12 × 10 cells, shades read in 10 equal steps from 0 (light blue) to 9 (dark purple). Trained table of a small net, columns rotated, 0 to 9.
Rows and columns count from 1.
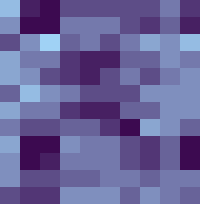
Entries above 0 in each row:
10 10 9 10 10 10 10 10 10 10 10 10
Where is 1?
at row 1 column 1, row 3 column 10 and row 6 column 2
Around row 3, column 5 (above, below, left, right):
4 8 5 6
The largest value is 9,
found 9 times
